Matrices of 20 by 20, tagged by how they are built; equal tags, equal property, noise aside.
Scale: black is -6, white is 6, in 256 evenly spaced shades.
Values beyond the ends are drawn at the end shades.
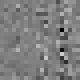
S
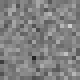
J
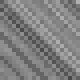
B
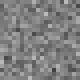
J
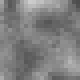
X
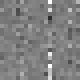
S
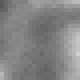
X
